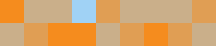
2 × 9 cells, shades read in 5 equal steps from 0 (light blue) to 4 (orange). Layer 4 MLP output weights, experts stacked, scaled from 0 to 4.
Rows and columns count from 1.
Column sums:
6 5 6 4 5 5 6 5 5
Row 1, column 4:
0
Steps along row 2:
up up same down up up down down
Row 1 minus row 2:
2 -1 -2 -4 1 -1 -2 -1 1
